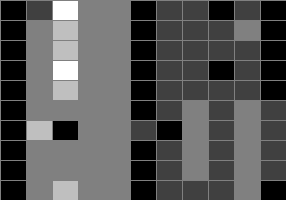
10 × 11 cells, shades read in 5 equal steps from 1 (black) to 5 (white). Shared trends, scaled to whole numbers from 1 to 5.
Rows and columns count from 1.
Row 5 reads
1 3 4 3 3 1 2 2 2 2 1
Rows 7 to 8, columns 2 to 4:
4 1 3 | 3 3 3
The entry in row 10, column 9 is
2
